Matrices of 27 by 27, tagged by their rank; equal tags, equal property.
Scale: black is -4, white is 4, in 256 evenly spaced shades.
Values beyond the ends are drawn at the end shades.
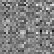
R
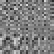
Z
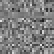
R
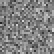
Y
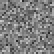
Y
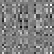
Z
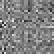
R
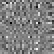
R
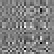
Z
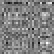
Z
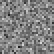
Y
